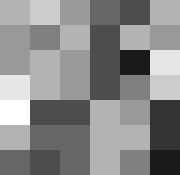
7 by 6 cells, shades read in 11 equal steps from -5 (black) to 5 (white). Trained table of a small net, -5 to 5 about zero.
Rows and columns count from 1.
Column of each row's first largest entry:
2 3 6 1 1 1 4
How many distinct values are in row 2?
4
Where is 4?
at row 3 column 6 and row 4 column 1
